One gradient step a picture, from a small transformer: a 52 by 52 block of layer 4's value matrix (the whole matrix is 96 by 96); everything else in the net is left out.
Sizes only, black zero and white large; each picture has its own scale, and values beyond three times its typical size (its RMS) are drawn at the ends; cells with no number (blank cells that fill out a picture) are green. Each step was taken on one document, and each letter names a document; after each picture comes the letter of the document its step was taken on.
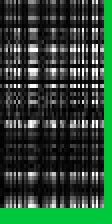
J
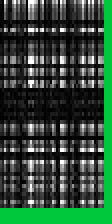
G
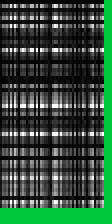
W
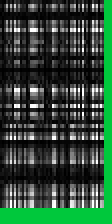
J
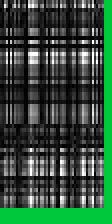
G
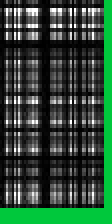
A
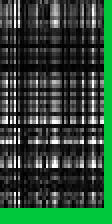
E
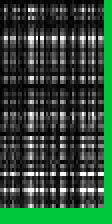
G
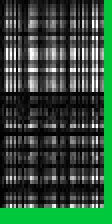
J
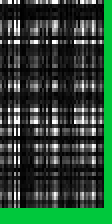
E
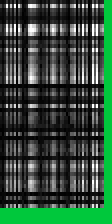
J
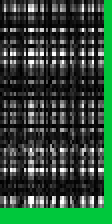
G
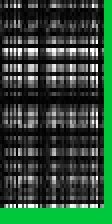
J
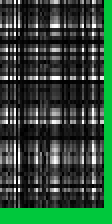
E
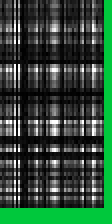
E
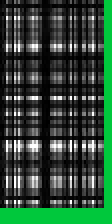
A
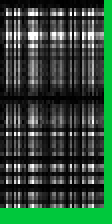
A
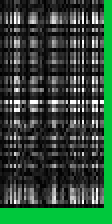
J
